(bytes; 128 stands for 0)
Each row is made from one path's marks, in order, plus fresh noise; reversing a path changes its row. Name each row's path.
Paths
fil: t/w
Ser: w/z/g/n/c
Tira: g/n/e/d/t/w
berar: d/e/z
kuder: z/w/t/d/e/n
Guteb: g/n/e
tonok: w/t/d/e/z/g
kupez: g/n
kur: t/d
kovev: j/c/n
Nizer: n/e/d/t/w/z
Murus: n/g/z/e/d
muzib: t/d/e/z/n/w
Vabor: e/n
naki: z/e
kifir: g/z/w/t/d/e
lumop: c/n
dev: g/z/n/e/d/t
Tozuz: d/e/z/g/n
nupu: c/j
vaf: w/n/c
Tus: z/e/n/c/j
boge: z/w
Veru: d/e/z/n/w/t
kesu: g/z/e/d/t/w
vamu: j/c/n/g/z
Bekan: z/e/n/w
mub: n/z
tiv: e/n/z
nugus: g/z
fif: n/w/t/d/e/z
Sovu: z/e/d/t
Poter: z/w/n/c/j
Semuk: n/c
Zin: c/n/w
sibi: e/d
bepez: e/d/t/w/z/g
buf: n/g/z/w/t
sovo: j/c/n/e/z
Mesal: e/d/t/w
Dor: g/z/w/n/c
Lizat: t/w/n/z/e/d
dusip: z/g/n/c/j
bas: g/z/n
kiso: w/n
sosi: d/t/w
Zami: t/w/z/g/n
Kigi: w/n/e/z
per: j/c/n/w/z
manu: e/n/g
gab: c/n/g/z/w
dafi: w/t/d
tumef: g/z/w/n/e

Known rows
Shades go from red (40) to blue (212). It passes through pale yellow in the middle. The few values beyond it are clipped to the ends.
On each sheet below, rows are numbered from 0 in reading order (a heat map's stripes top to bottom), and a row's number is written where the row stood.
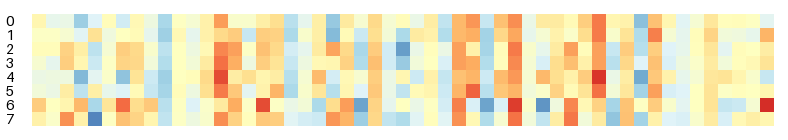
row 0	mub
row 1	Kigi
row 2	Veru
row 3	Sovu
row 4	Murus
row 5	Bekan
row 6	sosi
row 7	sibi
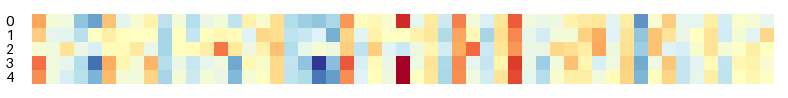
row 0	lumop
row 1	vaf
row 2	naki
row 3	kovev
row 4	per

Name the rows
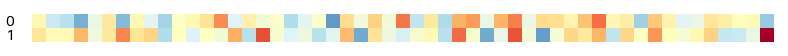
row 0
dusip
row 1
dafi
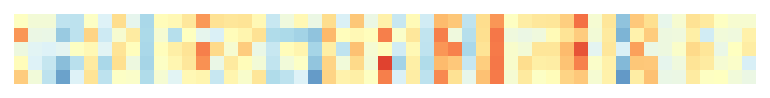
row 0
Tira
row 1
Zin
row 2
kifir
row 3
kupez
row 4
gab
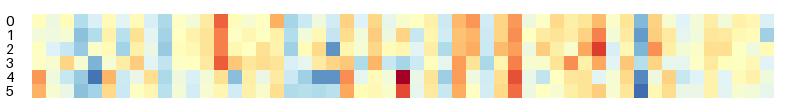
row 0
Tus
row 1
Guteb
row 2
buf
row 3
Tozuz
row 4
vamu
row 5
Semuk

